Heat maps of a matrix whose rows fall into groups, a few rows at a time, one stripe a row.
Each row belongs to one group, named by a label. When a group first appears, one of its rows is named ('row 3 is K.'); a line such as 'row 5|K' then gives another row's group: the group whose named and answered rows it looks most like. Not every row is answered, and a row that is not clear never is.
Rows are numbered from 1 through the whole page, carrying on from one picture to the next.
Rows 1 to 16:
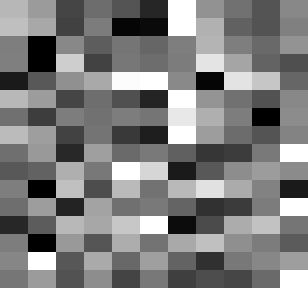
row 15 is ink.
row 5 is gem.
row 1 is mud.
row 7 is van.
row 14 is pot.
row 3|pot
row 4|pot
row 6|mud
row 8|mud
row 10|gem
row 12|ink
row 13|gem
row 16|ink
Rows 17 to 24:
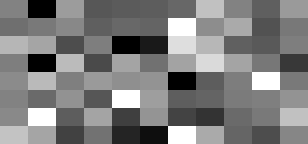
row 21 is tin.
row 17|pot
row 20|pot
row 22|gem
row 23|ink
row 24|mud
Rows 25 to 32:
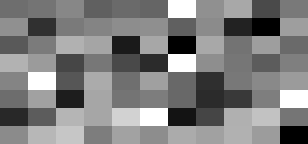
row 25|van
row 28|mud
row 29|ink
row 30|ink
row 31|gem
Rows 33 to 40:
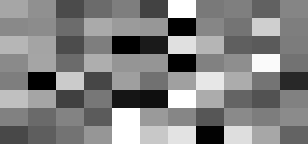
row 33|mud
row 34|tin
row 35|mud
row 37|pot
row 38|mud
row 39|gem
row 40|gem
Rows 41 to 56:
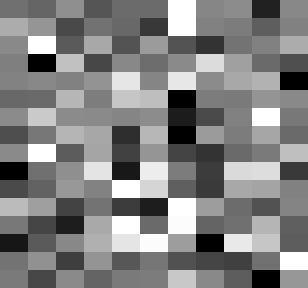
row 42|mud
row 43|ink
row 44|pot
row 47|tin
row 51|gem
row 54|gem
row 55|ink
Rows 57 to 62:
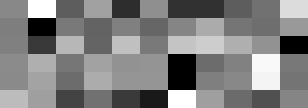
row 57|ink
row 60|tin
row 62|mud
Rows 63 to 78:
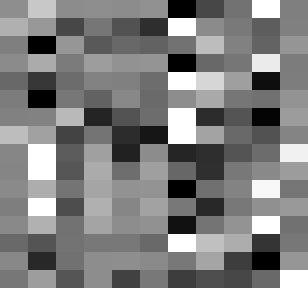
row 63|tin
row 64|mud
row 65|pot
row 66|tin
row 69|van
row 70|mud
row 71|ink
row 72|ink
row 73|tin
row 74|ink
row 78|ink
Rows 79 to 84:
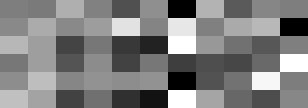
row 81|mud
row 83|tin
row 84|mud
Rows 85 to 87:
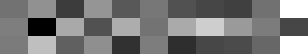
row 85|ink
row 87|ink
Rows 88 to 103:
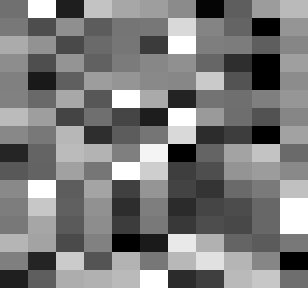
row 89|van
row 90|mud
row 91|van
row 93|gem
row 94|mud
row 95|van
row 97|gem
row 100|ink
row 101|mud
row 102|pot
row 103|gem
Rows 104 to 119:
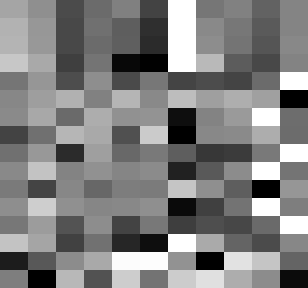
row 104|mud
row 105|mud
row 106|mud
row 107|mud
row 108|ink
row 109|pot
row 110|tin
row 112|ink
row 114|van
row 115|tin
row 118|gem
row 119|pot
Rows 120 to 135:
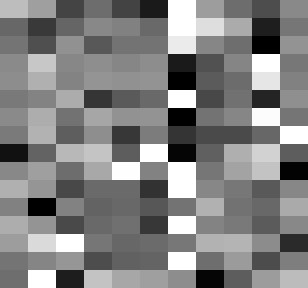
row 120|mud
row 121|van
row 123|tin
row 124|tin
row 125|van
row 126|tin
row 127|ink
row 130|mud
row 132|mud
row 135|ink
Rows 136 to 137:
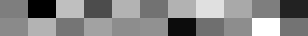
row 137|tin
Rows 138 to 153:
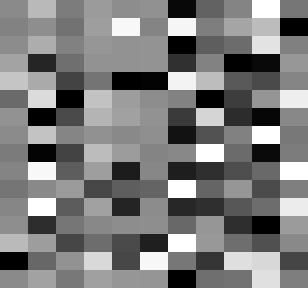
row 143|ink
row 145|tin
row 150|van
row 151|mud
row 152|gem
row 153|tin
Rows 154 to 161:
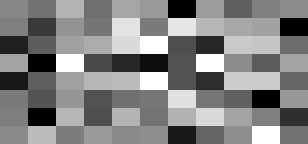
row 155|pot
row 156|gem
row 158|gem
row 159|van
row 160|pot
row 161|tin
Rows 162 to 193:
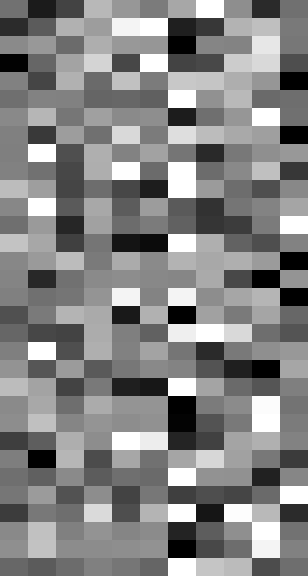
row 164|tin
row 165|gem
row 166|pot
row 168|tin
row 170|ink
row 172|mud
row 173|ink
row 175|mud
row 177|van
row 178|pot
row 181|ink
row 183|mud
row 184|tin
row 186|gem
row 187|pot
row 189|ink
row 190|gem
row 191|tin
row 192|tin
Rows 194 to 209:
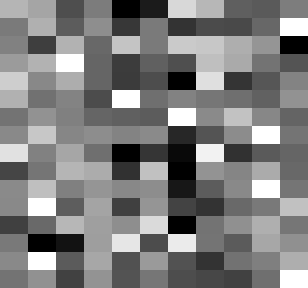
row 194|mud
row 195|ink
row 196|pot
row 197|pot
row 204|tin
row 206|gem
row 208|ink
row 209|ink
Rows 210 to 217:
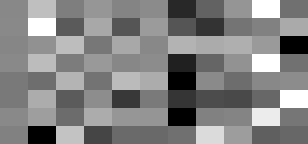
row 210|tin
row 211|ink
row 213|tin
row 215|ink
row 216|tin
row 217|pot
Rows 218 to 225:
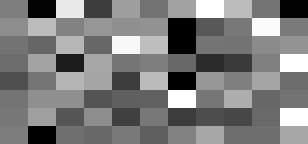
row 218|pot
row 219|tin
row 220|gem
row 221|ink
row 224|ink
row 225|pot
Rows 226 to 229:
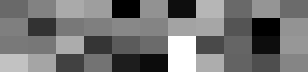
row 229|mud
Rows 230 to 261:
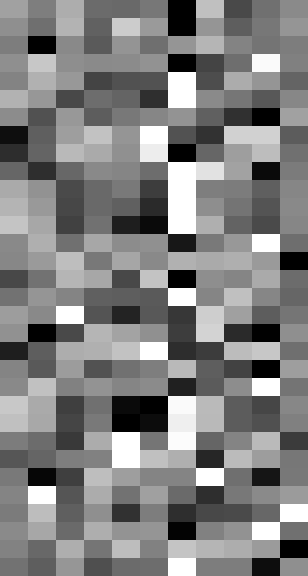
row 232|pot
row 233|tin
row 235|mud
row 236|van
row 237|gem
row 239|van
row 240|mud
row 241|mud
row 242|mud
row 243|tin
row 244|pot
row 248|van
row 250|van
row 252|mud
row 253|mud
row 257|ink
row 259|tin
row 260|pot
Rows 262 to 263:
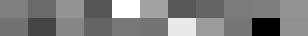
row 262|gem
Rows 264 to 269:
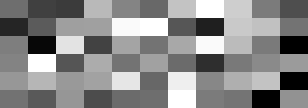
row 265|gem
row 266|pot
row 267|ink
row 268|pot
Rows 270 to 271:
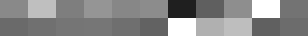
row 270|tin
